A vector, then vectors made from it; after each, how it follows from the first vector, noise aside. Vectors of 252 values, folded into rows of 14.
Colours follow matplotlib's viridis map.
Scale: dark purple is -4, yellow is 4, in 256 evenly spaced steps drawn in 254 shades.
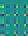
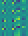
wrapped around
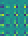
negated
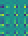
negated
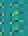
wrapped around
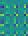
negated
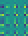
negated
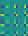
negated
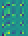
wrapped around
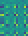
negated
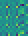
wrapped around
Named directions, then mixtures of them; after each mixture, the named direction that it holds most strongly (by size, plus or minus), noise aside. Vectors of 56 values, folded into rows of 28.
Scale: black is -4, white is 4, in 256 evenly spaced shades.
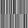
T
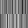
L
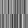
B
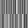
T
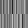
B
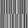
T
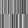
B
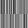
T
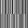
T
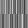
B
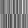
L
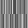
T
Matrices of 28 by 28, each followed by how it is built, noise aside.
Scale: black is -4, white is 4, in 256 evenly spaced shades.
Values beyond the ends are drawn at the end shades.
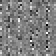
uneven columns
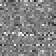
uneven rows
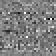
uneven rows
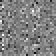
uneven columns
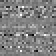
uneven rows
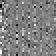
uneven columns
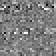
uneven rows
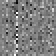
uneven columns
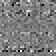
uneven rows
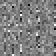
uneven columns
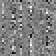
uneven columns
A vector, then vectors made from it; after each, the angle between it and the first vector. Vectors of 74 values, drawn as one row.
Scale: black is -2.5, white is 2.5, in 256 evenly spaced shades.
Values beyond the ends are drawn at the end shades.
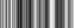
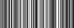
partly opposed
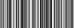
orthogonal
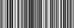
orthogonal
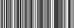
partly aligned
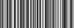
orthogonal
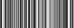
orthogonal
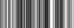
nearly parallel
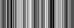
nearly opposite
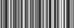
orthogonal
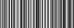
orthogonal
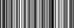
partly opposed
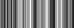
nearly opposite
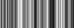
nearly opposite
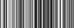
orthogonal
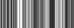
nearly opposite
